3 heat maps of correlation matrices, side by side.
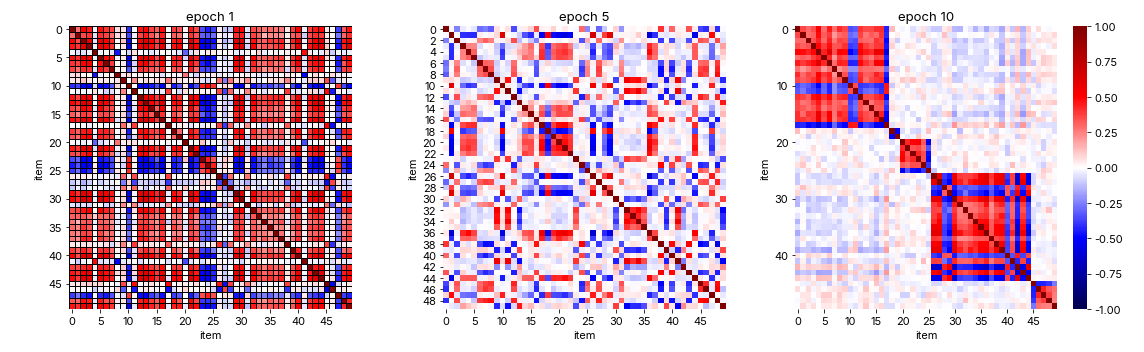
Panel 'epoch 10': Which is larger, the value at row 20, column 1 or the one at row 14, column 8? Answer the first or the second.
the second
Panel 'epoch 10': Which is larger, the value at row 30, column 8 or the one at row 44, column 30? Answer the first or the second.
the first
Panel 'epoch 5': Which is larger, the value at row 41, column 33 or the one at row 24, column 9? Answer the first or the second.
the first
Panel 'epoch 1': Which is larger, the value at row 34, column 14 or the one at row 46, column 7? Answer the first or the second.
the first
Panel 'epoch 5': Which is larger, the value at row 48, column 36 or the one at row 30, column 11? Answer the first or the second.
the first
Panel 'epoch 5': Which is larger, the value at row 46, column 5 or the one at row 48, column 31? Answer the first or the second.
the second
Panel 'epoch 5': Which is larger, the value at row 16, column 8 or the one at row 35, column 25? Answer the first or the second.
the second
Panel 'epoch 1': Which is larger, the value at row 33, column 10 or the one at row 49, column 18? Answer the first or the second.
the second
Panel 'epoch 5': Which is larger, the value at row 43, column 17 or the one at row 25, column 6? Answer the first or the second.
the second
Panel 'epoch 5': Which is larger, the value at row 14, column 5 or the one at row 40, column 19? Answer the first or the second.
the first
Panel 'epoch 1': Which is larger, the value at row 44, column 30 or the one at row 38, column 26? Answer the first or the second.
the first
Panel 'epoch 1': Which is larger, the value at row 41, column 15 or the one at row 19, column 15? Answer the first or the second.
the second
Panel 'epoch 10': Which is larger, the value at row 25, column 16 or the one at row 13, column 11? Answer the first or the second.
the first
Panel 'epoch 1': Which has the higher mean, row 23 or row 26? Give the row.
26
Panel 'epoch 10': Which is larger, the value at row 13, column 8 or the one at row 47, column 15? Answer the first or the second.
the first
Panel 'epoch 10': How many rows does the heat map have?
50
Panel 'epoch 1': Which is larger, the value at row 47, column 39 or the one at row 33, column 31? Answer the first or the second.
the second
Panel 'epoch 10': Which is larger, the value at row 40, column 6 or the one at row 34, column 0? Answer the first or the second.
the first
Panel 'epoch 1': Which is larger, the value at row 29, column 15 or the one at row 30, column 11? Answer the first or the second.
the first
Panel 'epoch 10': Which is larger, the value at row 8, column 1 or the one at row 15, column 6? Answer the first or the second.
the second
